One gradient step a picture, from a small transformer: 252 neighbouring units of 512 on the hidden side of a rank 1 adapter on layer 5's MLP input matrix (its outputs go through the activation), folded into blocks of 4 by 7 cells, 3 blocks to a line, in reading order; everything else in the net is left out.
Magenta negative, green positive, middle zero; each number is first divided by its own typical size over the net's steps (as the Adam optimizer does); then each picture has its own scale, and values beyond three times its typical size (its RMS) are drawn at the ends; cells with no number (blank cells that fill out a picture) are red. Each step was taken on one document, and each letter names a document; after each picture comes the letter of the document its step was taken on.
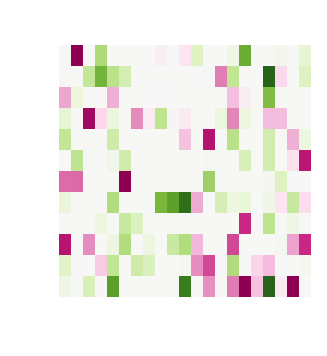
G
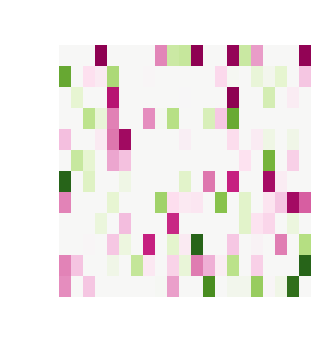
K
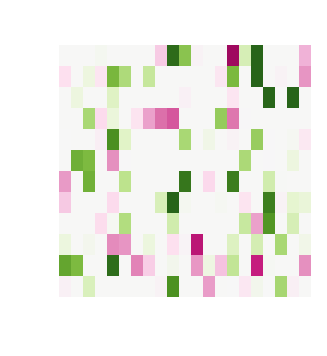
K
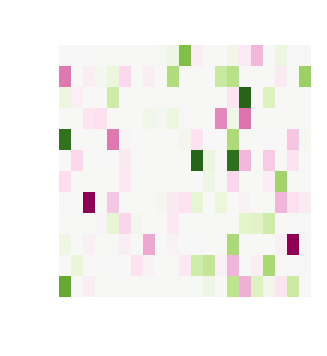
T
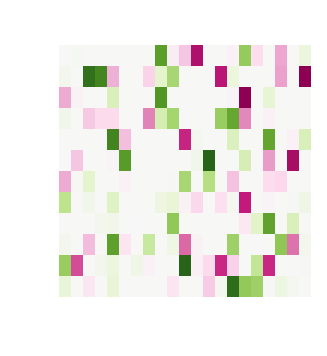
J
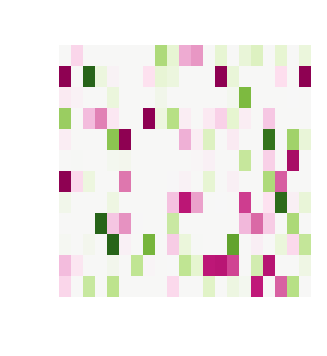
J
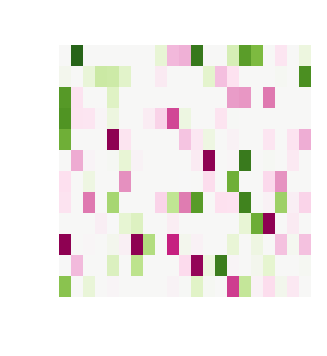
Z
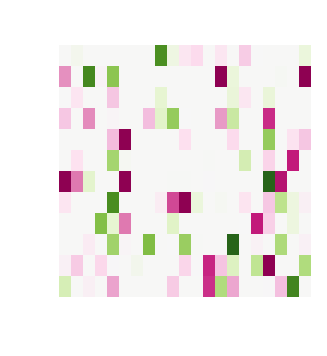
J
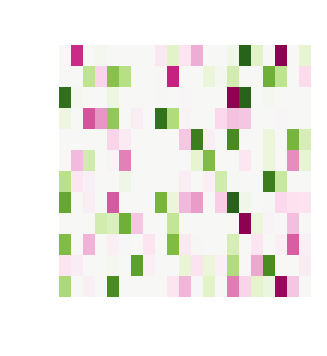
G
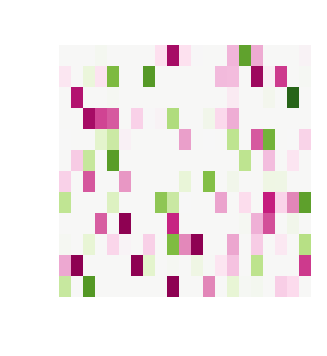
K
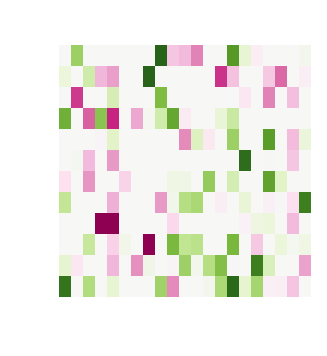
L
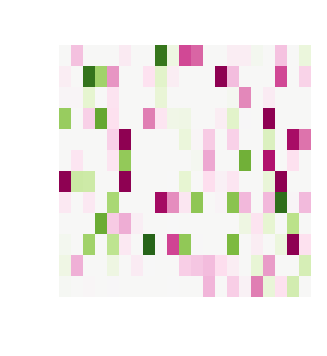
J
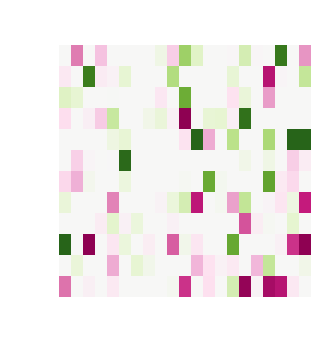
G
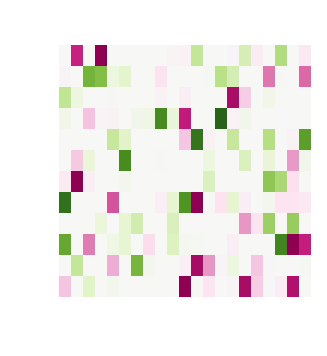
G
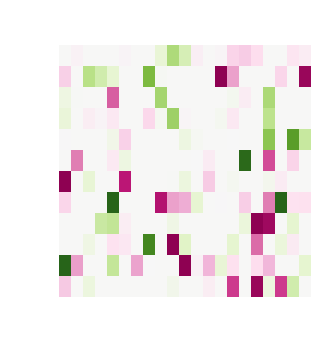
J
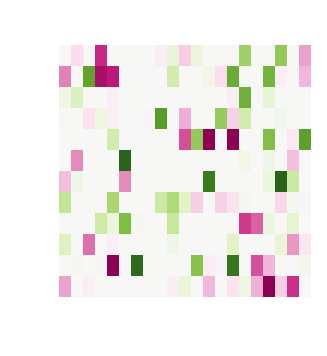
G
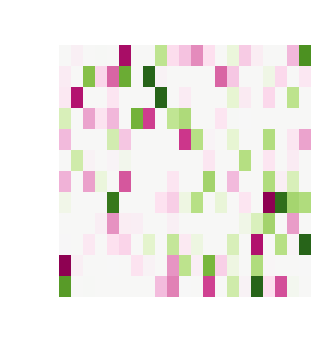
L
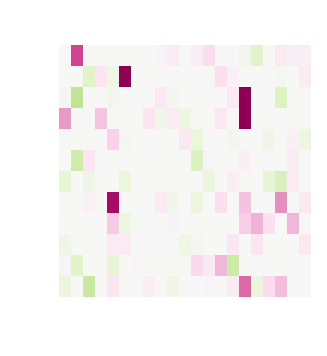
Z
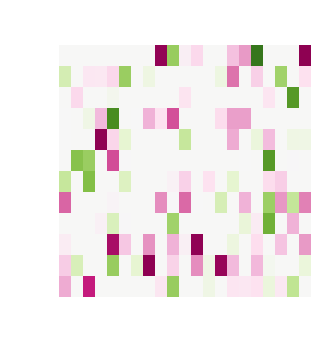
K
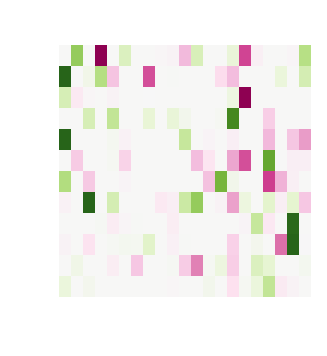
T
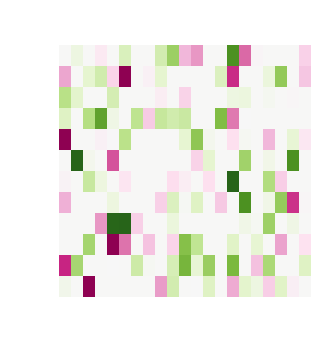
L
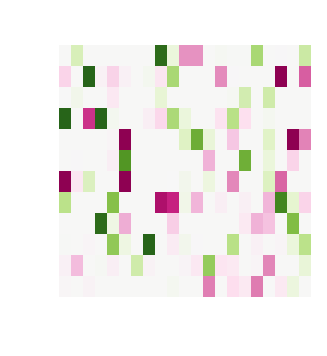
J
